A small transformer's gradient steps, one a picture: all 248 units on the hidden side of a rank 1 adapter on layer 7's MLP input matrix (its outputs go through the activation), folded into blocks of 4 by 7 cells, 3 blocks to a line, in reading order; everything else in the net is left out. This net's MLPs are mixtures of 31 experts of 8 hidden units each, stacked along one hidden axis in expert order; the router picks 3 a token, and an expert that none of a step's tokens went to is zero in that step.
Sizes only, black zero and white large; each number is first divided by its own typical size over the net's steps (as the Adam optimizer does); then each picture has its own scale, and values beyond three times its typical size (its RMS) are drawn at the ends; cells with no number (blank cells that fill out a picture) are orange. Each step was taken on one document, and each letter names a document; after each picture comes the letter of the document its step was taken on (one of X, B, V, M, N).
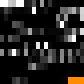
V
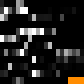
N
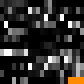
V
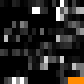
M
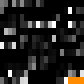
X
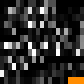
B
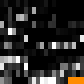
B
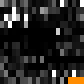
B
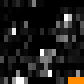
M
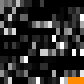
X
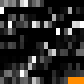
X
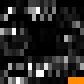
M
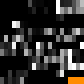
V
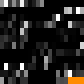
X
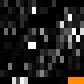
M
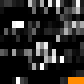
V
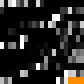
X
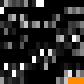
X
